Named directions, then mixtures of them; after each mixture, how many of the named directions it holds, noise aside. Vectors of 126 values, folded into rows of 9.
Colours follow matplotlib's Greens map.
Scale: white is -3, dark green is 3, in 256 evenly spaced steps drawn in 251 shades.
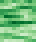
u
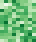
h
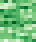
two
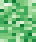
one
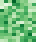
one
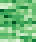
two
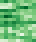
two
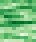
one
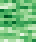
two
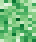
one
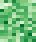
one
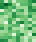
one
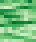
one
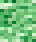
two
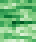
one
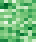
two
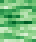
one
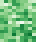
two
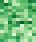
two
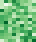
one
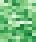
two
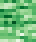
two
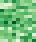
two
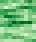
one
